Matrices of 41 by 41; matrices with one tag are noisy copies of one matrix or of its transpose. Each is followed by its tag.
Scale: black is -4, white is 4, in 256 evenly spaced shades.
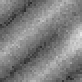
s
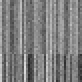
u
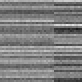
u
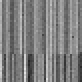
u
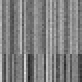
u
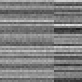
u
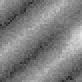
s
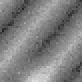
s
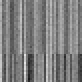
u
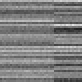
u
